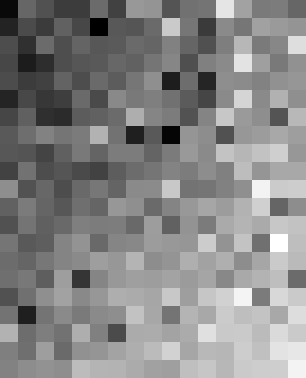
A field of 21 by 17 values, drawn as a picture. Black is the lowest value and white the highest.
Values rise toward the bottom right. No regular stripes run through it. The bottom right is the ninth with the highest average. Neither half mirrors the other. The grain is fine, like static. The top left is the ninth with the lowest average.
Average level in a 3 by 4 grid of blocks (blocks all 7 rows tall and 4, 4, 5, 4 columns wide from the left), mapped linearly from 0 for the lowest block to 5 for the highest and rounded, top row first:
0123 | 1234 | 2345
